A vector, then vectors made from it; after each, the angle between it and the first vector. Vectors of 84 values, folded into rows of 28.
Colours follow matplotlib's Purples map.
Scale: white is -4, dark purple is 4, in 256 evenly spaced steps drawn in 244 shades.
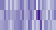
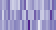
orthogonal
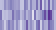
partly opposed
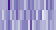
orthogonal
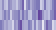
partly aligned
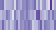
partly aligned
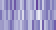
nearly opposite
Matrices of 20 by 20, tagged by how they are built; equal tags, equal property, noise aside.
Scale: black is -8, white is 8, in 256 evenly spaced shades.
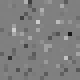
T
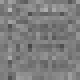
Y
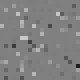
T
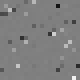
T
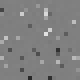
T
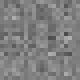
Y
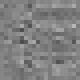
Y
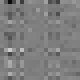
Y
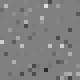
T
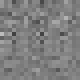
Y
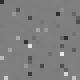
T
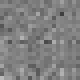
Y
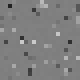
T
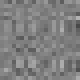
Y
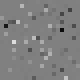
T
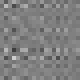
Y
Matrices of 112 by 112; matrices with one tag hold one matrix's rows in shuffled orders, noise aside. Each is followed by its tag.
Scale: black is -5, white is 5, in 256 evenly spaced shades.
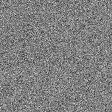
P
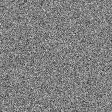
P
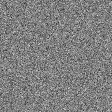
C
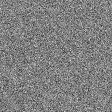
P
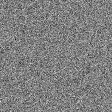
P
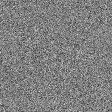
P
